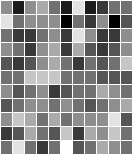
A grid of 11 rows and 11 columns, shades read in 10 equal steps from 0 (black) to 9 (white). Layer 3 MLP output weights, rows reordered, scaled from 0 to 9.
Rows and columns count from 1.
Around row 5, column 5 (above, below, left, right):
6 7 5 4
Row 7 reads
5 3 4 5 2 3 4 4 6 5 4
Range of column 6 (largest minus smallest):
9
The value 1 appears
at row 1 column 2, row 1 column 6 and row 1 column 8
